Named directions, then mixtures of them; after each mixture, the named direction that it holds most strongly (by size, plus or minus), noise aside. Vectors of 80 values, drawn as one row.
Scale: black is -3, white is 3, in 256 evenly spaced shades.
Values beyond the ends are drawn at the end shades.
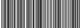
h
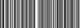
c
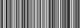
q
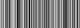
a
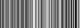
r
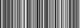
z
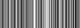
r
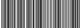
h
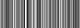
q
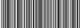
h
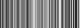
r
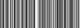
c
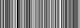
a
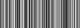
a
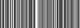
c
